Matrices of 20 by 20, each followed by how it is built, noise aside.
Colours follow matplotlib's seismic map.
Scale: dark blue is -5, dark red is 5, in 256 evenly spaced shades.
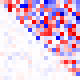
upper triangular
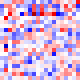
low rank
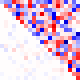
upper triangular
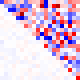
upper triangular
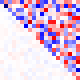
upper triangular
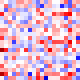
low rank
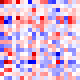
low rank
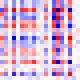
low rank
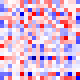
low rank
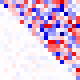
upper triangular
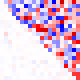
upper triangular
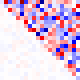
upper triangular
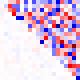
upper triangular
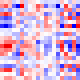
low rank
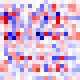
low rank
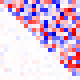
upper triangular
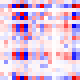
low rank
